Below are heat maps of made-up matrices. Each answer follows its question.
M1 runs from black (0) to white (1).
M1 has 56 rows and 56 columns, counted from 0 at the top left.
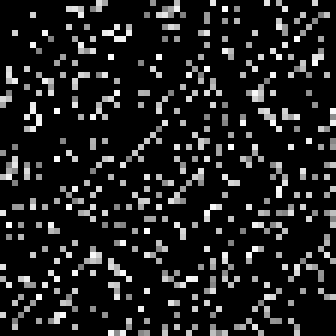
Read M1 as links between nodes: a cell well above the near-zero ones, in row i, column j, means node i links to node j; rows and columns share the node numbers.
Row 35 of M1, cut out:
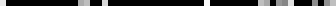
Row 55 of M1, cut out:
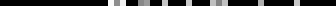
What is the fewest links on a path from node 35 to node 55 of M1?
1
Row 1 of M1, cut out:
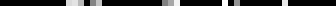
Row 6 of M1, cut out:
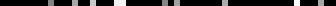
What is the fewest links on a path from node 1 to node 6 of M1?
2
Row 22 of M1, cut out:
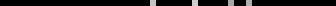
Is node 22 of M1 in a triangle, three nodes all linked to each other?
no
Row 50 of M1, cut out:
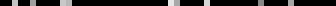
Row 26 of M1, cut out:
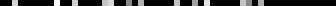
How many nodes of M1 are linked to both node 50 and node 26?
4
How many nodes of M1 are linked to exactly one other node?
0
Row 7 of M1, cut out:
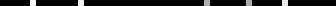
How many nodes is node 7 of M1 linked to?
5
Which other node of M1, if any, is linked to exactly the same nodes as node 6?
node 45
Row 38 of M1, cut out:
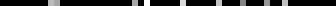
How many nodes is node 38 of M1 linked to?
9
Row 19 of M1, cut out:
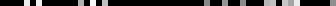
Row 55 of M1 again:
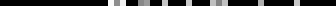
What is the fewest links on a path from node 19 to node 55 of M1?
1
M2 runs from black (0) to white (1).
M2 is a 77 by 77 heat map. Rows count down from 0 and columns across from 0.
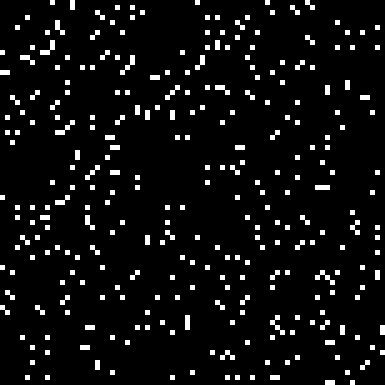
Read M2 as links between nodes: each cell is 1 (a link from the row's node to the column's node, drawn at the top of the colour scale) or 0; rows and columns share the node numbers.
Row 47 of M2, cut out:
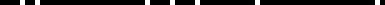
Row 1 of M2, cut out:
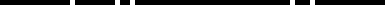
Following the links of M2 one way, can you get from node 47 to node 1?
yes
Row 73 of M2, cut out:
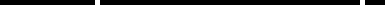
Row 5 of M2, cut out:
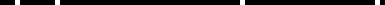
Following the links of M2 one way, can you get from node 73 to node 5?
yes
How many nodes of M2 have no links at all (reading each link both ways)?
0
